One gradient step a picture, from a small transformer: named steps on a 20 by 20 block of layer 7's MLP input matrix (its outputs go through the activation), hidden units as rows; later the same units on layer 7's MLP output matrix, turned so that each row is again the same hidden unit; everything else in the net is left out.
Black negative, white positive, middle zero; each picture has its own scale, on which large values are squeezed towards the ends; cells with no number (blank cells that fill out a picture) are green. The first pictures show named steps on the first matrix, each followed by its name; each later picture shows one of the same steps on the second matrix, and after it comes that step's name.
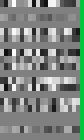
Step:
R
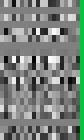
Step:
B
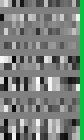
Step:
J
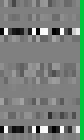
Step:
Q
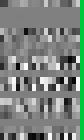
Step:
B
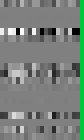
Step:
Q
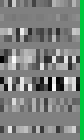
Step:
R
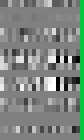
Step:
R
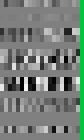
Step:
R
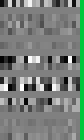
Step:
J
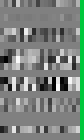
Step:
R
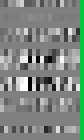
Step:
R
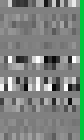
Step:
J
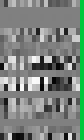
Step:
B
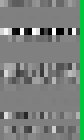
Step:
Q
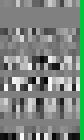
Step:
B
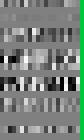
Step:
R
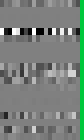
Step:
Q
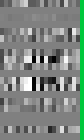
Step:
R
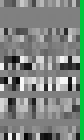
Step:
B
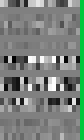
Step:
J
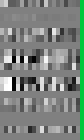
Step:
R
